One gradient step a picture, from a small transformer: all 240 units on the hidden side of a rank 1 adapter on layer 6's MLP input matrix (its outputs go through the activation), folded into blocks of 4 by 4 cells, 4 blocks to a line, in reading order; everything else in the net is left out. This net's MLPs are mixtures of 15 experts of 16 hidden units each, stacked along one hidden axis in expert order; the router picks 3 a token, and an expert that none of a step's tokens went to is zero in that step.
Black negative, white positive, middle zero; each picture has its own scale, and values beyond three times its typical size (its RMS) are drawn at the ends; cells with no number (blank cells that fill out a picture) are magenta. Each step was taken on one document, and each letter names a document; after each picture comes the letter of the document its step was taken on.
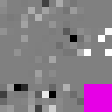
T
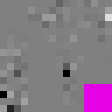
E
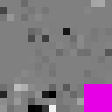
T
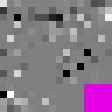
E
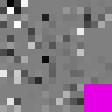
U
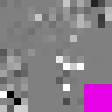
E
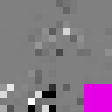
T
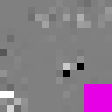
E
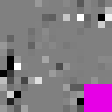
U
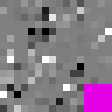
U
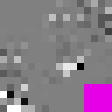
E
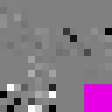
T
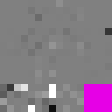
T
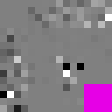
E
